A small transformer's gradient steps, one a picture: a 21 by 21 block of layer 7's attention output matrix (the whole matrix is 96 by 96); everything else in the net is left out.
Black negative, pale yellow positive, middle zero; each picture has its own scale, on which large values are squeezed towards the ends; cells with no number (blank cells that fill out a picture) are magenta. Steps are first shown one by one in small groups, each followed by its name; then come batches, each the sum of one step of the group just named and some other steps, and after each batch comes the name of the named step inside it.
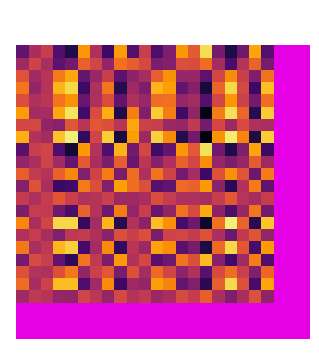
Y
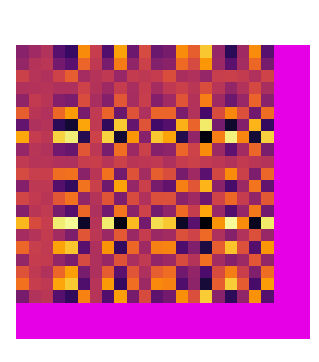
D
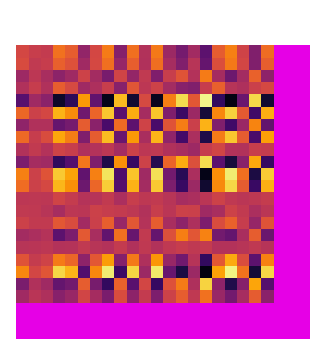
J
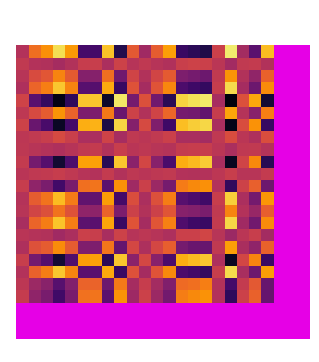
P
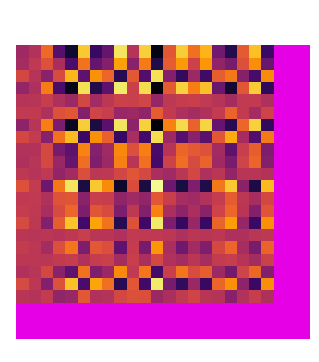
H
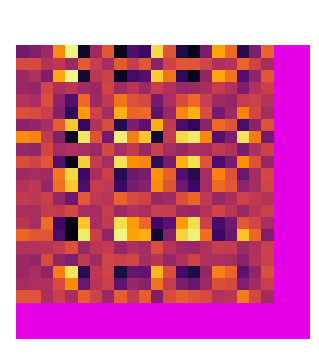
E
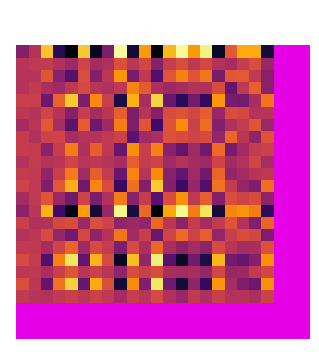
H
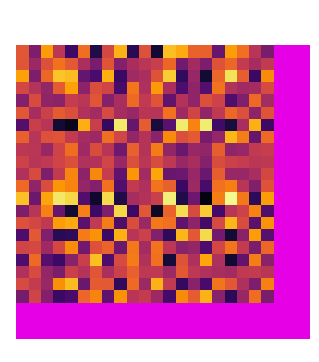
D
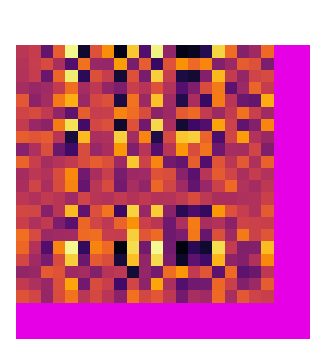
E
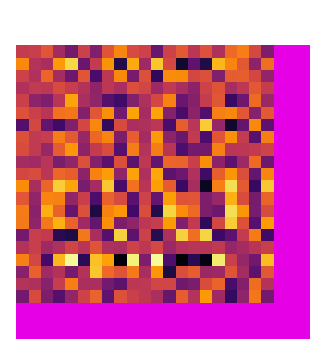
J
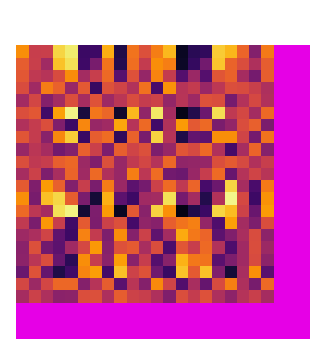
H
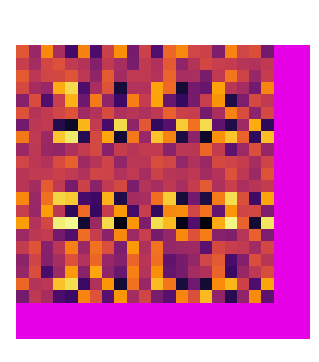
D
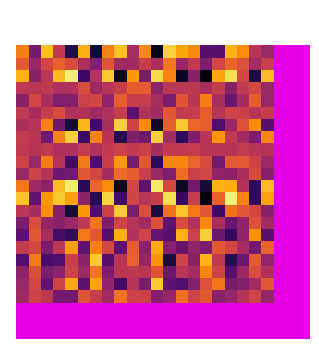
H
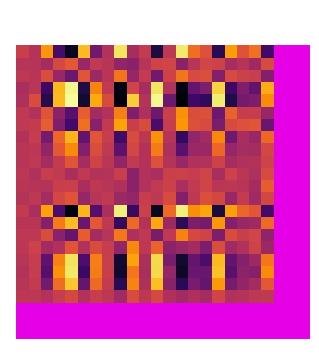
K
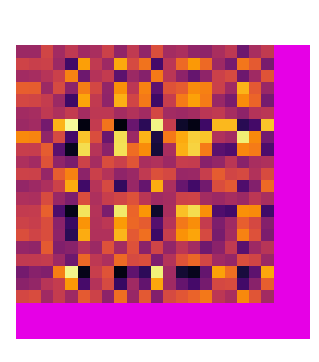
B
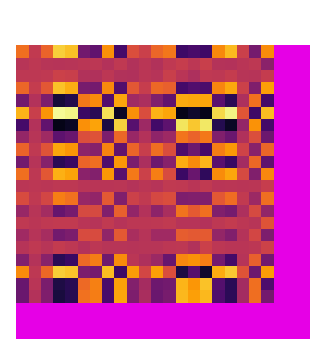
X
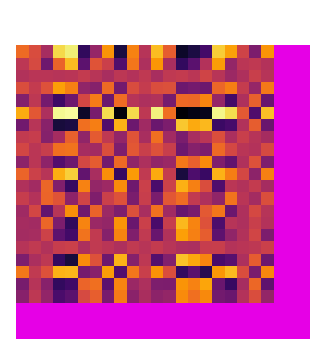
X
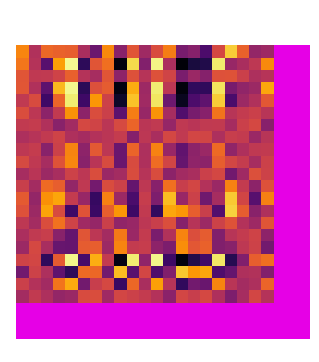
K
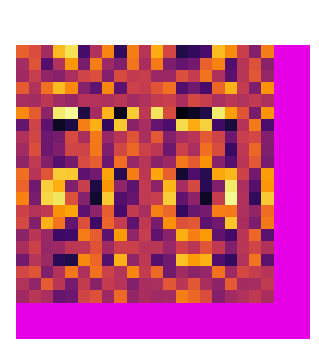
X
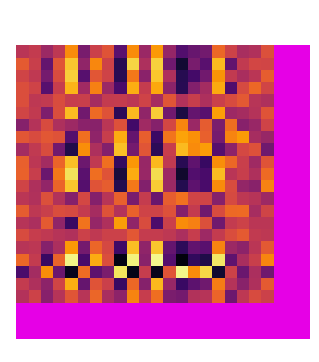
B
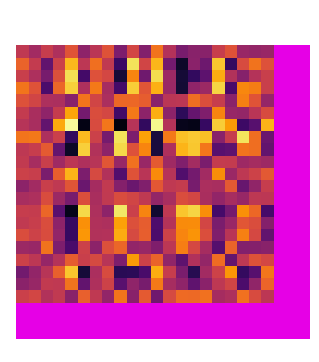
B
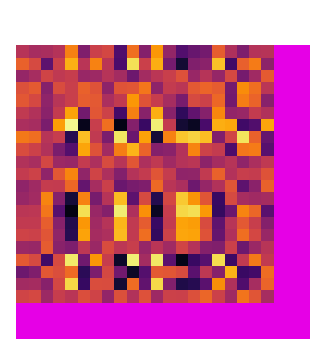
B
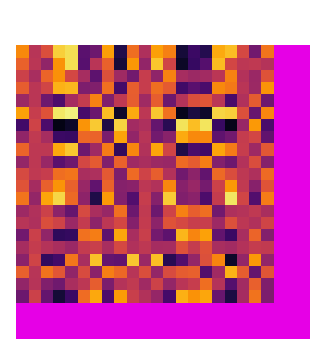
X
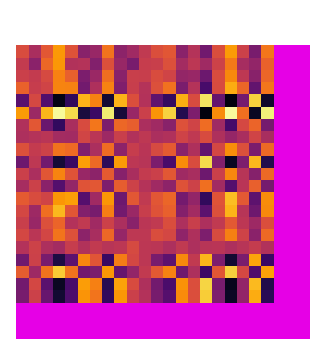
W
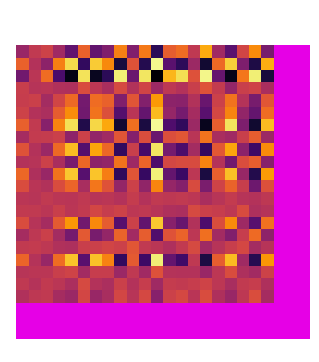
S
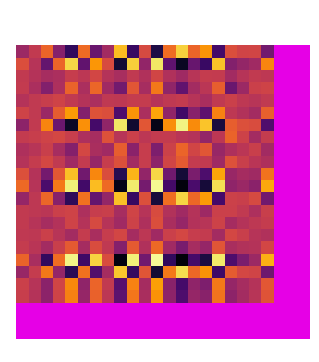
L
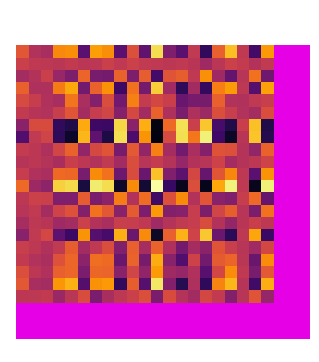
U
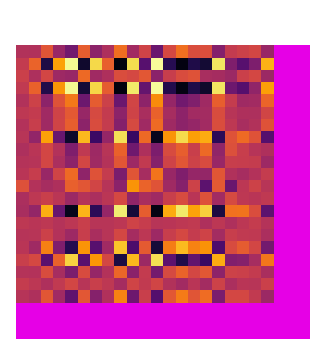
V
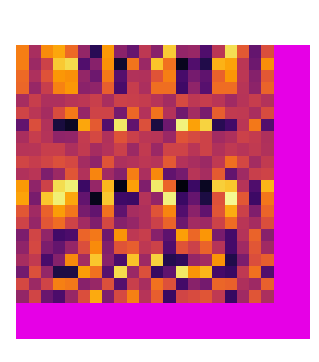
L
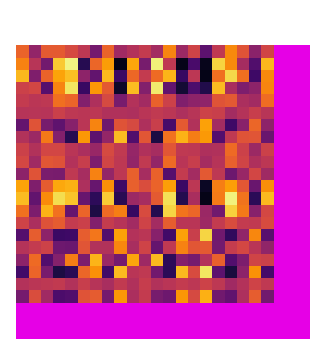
V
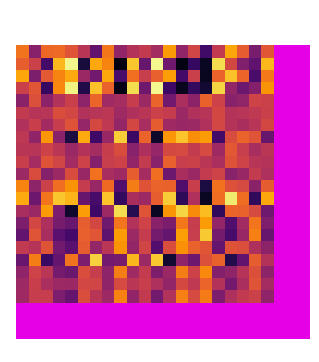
V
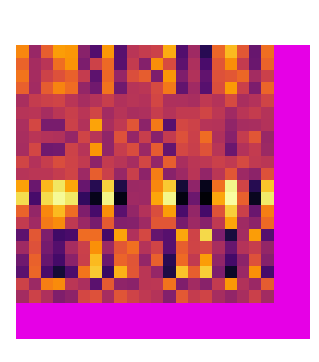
S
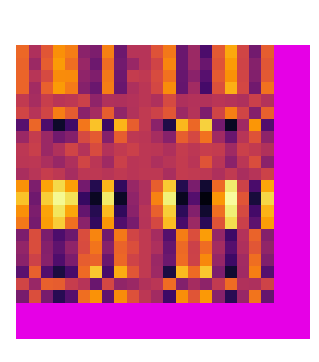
W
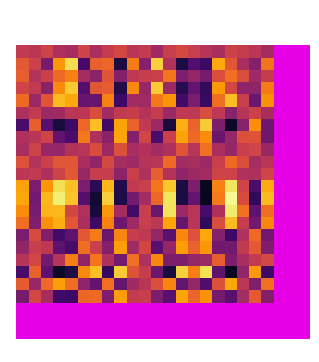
V
